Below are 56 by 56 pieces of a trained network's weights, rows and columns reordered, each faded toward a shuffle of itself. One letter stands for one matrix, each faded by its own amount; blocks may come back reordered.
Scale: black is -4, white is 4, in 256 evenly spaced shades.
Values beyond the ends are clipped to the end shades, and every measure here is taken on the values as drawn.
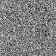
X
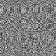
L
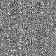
X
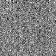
X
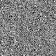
X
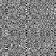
L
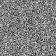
X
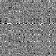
L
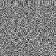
L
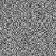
L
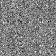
X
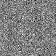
X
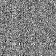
X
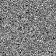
X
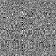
L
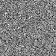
X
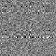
L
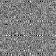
L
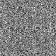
X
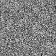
X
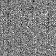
X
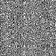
X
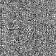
X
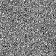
X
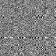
L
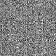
X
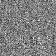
X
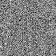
X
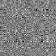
L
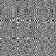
L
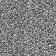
X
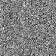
X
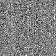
X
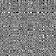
L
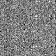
X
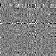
L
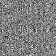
X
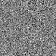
X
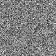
X
